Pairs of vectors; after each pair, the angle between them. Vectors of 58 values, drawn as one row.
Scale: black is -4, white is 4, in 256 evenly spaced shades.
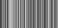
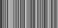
nearly parallel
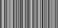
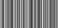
nearly opposite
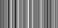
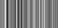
orthogonal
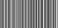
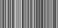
partly aligned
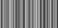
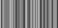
nearly parallel
